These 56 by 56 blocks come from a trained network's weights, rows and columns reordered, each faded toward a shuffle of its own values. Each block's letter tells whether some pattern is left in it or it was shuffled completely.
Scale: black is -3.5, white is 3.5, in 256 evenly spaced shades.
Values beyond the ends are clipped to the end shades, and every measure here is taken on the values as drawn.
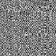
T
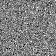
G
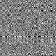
T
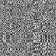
T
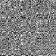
T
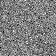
G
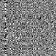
T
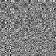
T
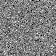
G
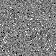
G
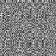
T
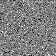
G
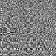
T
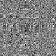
T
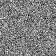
G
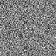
T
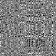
T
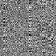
T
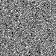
G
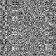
T
